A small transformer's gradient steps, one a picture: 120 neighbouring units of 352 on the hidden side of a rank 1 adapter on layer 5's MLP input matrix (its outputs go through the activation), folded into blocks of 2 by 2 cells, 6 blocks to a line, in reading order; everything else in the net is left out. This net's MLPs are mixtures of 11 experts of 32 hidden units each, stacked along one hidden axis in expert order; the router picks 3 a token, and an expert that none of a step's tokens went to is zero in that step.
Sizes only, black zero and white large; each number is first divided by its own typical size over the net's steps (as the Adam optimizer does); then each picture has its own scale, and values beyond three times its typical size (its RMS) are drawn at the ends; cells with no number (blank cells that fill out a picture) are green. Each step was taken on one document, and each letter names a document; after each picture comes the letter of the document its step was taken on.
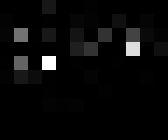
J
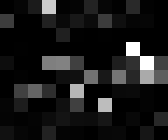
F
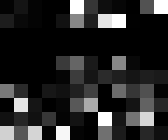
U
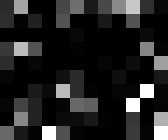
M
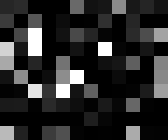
M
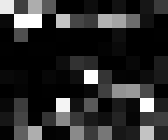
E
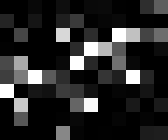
U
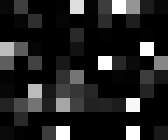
M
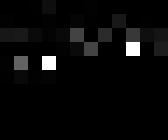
J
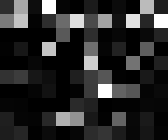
E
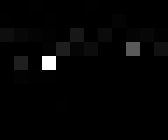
J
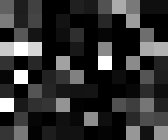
M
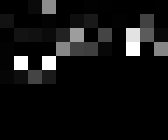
J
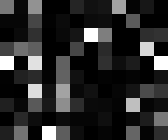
M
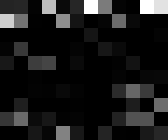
U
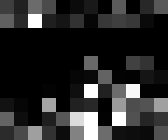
E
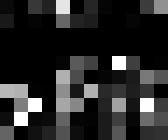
U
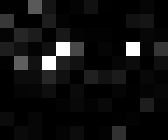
F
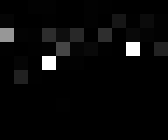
J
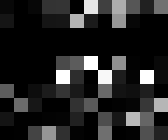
U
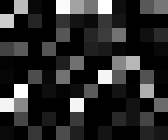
U
